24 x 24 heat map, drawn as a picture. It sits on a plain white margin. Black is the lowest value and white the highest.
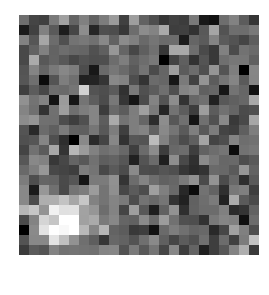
There are no regular stripes. One bump rises in the bottom left. The ninth with the highest average is the bottom left. Neither half mirrors the other. No single row or column stands out from its neighbours.
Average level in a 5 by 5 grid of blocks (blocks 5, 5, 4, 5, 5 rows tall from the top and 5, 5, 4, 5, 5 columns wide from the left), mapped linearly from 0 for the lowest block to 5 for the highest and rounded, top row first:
11201 / 11111 / 12111 / 22101 / 54111
